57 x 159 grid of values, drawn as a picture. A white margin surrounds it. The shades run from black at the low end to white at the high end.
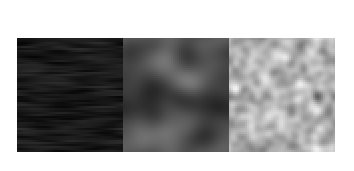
It is made of 1 by 3 panels. Panel 1,1: very low, streaked across, faint in contrast. Panel 1,2: low, smooth. Panel 1,3: high, blotchy.
